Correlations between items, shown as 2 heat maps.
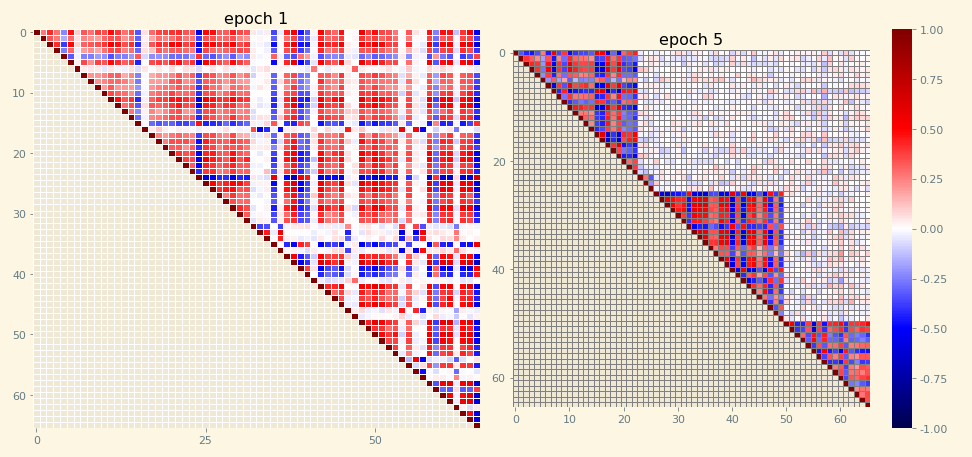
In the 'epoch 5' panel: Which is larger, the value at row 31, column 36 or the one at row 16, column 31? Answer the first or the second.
the first
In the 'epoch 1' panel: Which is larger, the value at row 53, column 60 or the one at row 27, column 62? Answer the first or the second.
the first
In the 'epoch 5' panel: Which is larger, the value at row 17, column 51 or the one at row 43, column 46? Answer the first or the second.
the second
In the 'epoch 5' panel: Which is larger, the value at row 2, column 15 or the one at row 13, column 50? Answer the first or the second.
the second
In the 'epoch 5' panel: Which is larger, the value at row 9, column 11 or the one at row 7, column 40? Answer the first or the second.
the second
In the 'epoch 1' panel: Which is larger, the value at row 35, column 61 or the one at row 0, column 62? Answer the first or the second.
the second
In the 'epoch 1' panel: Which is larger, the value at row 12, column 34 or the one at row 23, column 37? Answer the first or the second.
the second
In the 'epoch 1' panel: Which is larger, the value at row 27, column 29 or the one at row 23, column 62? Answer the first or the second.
the first
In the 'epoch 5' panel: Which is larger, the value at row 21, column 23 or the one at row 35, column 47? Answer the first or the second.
the first
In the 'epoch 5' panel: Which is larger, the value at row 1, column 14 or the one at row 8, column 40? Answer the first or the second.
the first
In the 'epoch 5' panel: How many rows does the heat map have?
66
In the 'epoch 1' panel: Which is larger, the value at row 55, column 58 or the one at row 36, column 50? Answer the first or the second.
the first
